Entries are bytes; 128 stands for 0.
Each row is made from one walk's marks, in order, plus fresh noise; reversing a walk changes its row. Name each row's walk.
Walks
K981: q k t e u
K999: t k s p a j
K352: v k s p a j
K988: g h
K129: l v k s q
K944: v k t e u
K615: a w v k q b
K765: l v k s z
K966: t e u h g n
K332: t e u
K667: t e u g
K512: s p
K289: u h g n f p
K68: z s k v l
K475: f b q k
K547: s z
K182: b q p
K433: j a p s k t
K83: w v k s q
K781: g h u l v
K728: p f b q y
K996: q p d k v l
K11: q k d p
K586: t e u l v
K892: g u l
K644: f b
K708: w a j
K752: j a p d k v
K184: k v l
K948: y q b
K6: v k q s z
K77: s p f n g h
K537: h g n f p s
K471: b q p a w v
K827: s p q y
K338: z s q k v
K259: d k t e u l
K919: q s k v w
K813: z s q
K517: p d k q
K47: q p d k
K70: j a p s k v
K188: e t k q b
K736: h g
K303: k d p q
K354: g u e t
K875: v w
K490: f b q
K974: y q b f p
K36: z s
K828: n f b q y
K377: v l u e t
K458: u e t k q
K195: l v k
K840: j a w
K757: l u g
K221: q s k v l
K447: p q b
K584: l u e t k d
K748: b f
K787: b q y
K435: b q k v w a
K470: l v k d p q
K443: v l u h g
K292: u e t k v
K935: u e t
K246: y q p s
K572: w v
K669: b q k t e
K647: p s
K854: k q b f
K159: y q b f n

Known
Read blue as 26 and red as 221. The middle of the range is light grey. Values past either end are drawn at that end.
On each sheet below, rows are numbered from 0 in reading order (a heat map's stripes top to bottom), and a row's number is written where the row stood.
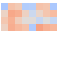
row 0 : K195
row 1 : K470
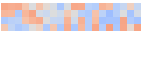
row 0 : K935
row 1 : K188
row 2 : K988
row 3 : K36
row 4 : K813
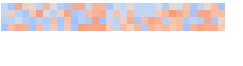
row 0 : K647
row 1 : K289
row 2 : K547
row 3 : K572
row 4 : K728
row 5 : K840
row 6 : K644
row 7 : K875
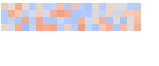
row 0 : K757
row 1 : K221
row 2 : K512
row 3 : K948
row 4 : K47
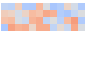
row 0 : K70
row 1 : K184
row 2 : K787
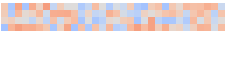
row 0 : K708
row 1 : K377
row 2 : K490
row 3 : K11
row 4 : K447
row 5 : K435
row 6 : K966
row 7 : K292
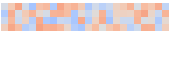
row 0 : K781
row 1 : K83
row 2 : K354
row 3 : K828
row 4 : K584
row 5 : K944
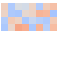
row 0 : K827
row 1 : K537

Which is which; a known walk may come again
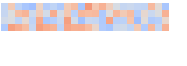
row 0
K996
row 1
K221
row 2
K129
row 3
K354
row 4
K974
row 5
K11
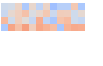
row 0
K752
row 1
K471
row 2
K70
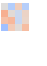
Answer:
K433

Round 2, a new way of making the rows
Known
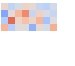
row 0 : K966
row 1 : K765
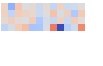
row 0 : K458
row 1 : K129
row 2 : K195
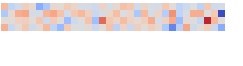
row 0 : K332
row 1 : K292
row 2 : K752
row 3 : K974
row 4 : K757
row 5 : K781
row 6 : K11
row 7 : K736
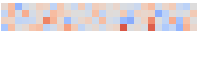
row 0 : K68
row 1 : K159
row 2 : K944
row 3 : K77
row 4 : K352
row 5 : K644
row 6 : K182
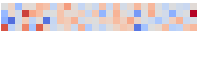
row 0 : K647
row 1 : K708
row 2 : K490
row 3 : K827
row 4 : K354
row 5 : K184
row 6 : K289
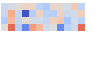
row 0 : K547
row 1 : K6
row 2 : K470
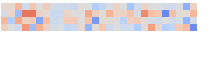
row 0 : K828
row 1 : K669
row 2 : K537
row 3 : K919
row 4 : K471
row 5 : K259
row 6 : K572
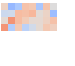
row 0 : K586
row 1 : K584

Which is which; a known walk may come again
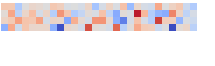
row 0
K475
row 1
K781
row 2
K47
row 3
K667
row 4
K647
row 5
K948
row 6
K996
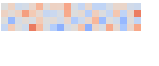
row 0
K70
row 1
K443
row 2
K184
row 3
K765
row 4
K517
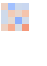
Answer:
K999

